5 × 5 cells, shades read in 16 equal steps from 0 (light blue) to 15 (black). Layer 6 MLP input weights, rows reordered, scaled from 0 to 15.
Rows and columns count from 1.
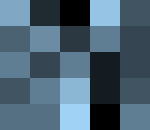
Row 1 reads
3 12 15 1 9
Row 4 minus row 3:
3 -4 -4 0 -1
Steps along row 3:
up down up down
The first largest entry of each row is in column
3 3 4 4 4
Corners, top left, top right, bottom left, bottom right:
3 9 7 6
